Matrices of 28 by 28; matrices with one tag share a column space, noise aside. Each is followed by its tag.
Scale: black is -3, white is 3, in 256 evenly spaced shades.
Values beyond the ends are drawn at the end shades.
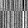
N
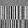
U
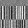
U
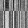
N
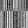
N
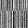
N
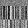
U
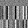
U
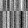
N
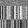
U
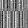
N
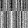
N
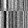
N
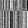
N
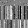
U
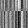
N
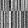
N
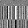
U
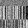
U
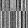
N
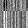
N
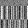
U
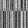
N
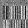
U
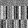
U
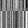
N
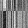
N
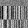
U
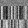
U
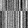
N
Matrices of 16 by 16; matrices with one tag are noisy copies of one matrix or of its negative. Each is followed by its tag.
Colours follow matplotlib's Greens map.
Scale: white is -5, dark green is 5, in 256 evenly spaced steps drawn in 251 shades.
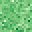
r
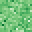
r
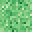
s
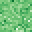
r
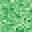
r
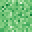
s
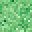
r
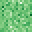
s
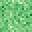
s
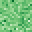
r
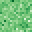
r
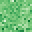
r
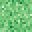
s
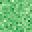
r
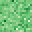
r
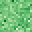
r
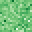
r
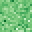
r
